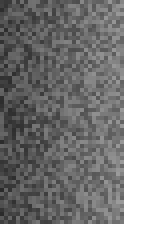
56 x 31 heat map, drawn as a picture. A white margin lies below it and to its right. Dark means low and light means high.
Slope: up to the right. Odd rows or columns: none. Grain: fine. Stripes: none. Average level on the scale: 40%.
